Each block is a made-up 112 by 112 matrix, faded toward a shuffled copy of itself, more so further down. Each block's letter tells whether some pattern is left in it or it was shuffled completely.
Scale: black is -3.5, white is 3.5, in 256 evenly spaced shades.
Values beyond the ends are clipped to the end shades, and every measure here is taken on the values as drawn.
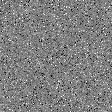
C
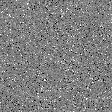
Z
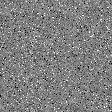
C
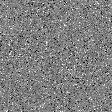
C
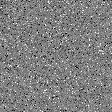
C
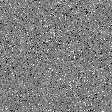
C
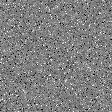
C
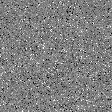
Z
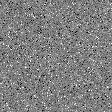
C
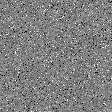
C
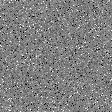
C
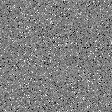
Z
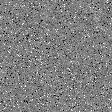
C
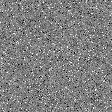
C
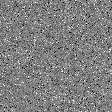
C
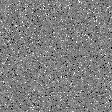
Z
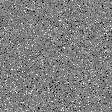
C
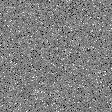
C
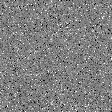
Z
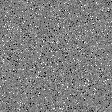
Z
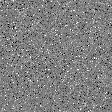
C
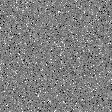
C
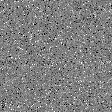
Z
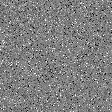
C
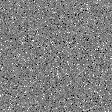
Z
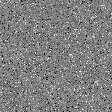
Z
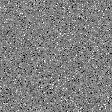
Z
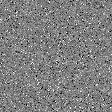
Z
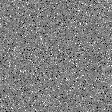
Z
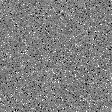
C
